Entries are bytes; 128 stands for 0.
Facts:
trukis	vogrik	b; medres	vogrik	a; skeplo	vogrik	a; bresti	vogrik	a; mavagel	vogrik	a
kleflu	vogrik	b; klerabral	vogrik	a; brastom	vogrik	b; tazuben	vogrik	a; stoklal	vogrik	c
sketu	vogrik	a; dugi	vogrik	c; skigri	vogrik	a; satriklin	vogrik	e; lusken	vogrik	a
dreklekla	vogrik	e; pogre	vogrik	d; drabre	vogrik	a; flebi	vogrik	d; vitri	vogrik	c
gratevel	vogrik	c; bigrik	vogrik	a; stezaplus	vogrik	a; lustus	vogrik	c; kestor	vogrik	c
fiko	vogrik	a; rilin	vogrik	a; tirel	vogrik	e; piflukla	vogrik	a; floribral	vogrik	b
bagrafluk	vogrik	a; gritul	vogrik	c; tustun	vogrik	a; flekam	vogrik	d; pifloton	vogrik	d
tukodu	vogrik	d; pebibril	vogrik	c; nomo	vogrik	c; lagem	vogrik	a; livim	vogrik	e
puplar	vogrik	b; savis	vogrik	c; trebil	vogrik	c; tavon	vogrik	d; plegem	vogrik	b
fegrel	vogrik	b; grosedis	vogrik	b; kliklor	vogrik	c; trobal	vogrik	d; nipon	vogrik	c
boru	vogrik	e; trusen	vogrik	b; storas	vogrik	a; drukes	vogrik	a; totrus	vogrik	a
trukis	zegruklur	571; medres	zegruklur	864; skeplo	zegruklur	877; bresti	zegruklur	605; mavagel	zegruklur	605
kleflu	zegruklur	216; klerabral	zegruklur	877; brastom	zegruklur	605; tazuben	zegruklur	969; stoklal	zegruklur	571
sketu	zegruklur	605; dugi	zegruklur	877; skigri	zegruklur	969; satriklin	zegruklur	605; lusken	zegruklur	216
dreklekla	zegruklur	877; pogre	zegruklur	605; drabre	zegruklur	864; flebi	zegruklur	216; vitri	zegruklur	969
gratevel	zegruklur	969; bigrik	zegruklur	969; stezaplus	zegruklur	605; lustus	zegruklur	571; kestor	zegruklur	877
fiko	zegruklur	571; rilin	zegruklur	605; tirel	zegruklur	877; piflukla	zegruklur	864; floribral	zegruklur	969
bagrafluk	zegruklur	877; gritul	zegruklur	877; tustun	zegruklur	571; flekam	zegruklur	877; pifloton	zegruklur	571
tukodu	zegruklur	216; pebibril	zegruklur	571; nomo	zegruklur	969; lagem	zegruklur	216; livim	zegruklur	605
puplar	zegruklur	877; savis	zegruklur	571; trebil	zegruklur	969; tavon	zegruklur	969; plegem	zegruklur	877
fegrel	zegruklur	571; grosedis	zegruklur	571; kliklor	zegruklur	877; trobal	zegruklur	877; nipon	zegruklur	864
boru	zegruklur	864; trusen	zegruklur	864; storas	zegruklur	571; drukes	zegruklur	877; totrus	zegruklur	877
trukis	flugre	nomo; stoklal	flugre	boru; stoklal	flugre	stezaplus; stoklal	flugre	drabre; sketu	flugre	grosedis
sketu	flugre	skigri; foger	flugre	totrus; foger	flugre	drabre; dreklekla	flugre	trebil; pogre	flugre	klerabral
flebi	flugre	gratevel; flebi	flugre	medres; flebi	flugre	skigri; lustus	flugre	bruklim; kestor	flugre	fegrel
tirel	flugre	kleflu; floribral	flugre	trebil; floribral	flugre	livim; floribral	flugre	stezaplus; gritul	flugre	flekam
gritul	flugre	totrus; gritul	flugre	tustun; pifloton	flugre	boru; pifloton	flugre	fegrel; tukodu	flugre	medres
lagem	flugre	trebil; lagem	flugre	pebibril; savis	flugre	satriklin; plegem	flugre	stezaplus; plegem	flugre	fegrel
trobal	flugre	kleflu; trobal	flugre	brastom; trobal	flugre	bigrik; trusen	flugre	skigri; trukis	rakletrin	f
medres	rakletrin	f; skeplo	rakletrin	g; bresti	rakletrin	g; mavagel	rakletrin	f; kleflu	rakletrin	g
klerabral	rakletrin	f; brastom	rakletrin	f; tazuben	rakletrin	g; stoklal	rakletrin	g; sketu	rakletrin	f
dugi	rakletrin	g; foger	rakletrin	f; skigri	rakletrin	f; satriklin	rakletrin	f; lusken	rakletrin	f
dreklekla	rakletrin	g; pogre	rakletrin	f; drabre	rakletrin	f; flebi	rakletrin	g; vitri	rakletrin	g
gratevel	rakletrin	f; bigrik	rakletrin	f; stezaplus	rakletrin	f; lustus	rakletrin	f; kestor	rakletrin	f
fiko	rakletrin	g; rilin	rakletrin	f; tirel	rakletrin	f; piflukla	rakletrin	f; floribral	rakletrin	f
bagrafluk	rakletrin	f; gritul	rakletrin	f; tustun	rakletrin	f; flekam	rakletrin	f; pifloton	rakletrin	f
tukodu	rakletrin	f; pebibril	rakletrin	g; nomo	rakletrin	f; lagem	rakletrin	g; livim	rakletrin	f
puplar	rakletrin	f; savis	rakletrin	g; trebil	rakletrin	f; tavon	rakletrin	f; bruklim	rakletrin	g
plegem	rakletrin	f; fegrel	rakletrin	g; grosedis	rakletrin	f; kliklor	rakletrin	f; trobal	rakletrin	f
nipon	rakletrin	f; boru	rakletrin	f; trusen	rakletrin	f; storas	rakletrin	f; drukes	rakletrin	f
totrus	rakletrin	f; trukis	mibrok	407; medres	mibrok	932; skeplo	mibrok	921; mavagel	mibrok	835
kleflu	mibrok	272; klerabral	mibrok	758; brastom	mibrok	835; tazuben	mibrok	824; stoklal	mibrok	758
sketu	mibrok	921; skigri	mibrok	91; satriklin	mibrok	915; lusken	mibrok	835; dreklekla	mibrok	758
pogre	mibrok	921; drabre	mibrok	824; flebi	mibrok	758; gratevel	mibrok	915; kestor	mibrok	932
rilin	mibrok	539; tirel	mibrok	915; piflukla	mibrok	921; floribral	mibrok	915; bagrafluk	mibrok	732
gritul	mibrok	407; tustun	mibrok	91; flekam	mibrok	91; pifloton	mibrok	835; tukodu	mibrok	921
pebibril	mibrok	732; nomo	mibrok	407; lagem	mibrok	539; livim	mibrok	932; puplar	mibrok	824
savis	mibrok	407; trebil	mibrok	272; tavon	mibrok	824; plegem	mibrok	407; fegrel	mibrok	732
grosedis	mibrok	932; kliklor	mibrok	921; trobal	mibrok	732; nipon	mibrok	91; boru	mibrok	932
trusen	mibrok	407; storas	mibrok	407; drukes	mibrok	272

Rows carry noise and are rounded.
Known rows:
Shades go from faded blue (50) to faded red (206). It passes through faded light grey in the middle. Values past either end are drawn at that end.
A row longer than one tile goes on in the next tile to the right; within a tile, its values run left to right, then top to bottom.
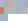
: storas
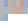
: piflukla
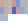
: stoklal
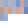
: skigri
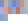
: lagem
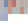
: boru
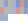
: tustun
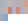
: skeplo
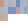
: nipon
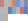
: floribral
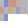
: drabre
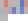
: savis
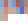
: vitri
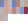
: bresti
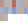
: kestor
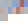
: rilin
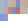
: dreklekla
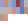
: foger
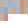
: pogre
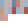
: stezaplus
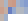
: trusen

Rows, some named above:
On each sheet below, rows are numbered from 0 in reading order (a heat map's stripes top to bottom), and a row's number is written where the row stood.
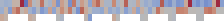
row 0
brastom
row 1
kestor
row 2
fiko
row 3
puplar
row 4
kestor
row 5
rilin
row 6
lusken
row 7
lusken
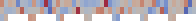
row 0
tirel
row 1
foger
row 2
satriklin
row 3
mavagel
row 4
skeplo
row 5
floribral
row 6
trebil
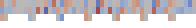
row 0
kliklor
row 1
tavon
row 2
drabre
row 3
stezaplus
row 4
tukodu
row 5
totrus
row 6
gritul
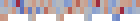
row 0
foger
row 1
fegrel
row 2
pifloton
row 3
grosedis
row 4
tazuben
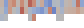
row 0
livim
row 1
gratevel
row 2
sketu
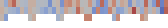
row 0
puplar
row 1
nomo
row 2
livim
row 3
lustus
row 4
satriklin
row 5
dugi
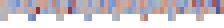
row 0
flekam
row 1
tazuben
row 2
bigrik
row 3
klerabral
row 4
kleflu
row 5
trobal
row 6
flebi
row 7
bruklim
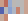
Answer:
pebibril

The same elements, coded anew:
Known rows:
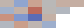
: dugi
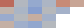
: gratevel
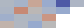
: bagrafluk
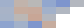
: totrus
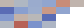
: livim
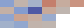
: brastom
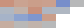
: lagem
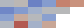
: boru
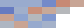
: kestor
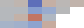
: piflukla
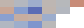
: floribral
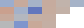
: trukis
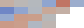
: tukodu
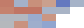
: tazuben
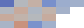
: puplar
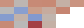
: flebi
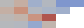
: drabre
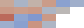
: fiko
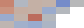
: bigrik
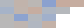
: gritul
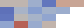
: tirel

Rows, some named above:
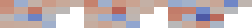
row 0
vitri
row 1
vitri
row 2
fegrel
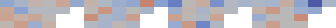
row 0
foger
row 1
lustus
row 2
puplar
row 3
bagrafluk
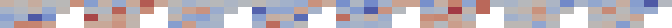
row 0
dreklekla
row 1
nipon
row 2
skeplo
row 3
livim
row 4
grosedis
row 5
flekam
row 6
totrus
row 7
bagrafluk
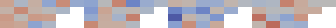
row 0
trebil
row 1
trobal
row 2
satriklin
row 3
kleflu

